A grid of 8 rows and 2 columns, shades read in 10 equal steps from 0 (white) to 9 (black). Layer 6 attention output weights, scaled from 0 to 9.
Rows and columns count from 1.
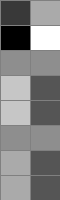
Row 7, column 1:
3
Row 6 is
4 4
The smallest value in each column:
2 0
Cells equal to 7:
1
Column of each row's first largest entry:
1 1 1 2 2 1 2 2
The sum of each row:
10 9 8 8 8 8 9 9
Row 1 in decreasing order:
7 3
